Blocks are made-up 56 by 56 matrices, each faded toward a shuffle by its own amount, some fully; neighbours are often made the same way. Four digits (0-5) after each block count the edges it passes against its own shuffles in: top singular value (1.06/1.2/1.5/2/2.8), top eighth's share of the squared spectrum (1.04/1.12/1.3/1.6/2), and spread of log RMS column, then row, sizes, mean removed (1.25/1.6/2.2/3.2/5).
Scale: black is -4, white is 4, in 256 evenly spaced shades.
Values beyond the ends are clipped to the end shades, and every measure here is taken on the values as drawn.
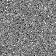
0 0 0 0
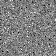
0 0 0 0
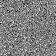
0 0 0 0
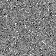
0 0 0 0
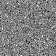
0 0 0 0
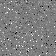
1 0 0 0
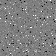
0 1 0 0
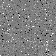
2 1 0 0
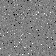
1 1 0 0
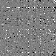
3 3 2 2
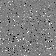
1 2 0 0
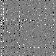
3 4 2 2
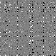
2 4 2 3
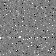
2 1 0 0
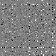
2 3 2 2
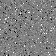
1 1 1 0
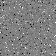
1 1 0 0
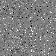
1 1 1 0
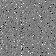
2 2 1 0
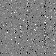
2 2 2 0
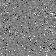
0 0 1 0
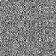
4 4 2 2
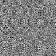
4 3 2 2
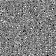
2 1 0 0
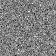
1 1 0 0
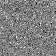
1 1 0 0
